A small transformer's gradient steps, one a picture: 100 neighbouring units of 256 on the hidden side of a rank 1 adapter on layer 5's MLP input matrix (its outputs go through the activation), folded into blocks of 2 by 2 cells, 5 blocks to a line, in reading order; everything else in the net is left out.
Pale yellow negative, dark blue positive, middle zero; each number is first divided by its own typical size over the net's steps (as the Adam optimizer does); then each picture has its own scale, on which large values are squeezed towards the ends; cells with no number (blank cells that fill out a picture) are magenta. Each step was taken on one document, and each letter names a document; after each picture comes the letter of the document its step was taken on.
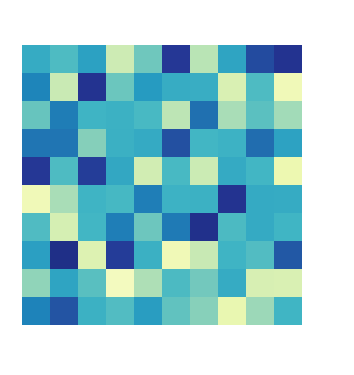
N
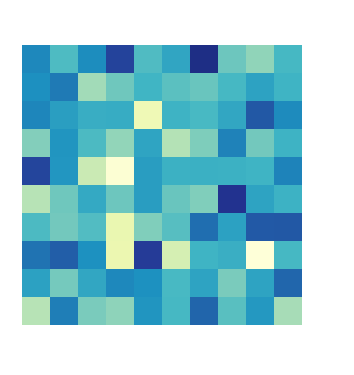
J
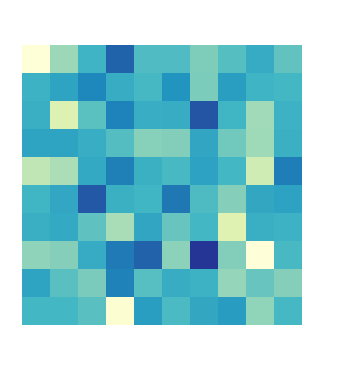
J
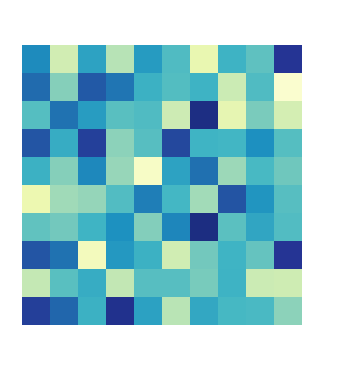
N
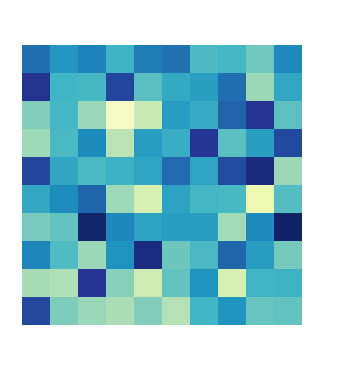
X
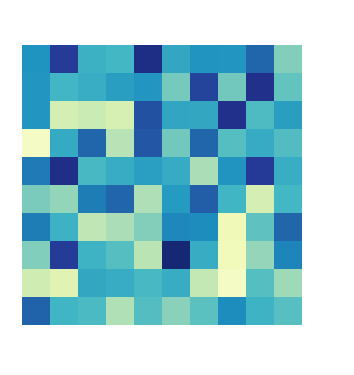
X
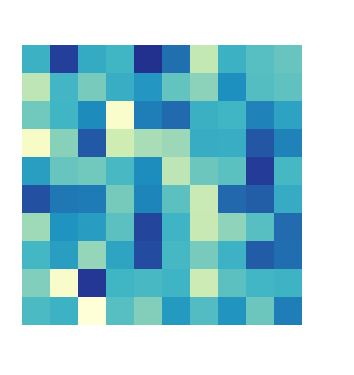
X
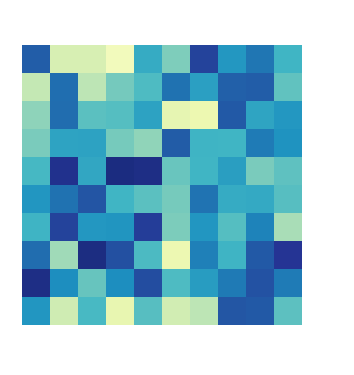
N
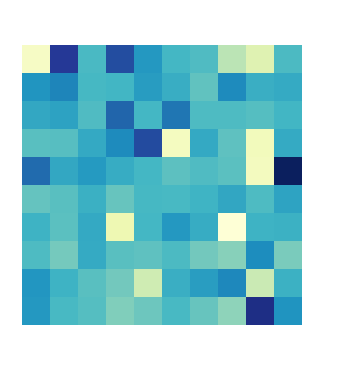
J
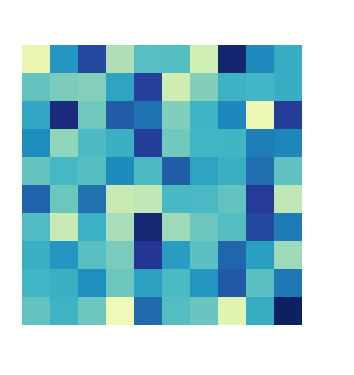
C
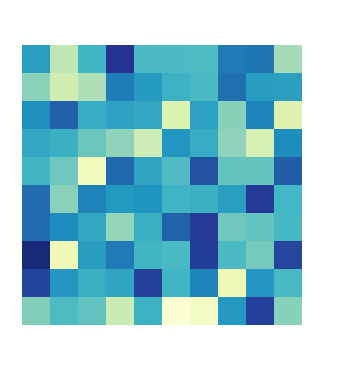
N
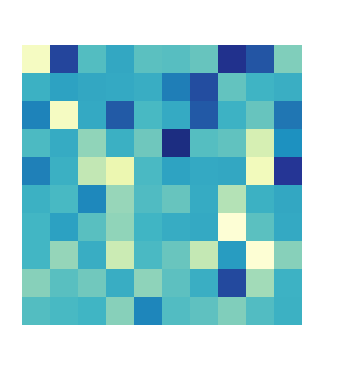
J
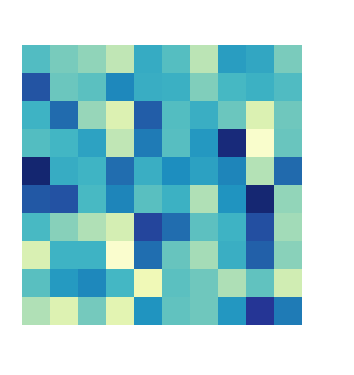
C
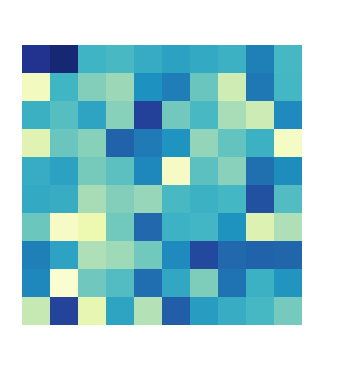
X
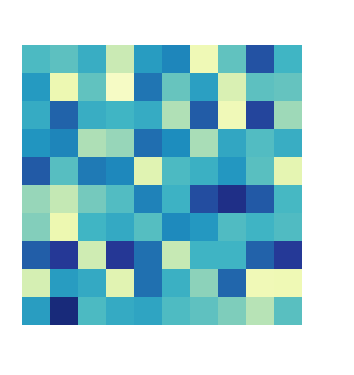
N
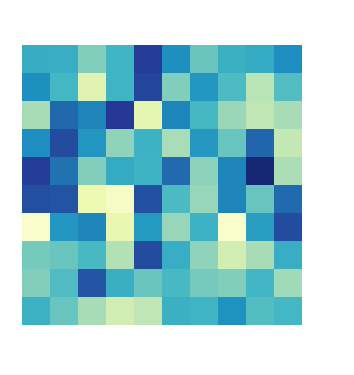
X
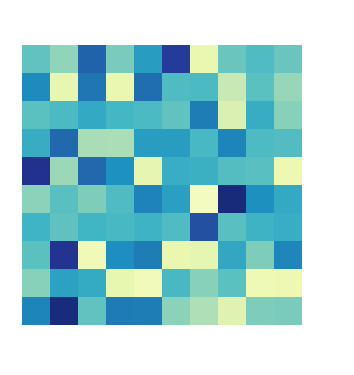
N
